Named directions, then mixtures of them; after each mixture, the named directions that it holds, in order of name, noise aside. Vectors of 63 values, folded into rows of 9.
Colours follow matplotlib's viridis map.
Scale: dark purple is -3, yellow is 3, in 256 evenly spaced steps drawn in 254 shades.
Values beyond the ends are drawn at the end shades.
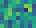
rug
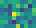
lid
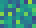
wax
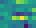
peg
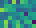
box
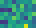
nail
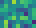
box, lid, peg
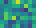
lid, peg, rug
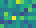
nail, peg, rug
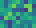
rug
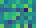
lid, nail, rug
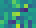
lid, rug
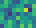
rug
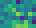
box, nail, peg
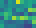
box, peg, rug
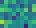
nail, rug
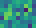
rug
